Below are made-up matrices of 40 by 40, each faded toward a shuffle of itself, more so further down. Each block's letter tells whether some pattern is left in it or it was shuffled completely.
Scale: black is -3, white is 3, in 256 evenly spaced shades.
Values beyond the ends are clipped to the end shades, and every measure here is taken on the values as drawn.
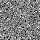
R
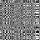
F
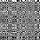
F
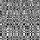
F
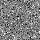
R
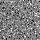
R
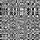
F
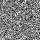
R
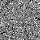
R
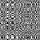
F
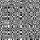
F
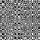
F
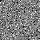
R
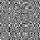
F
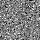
R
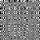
F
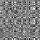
F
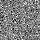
R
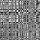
F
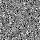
R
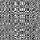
F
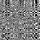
F
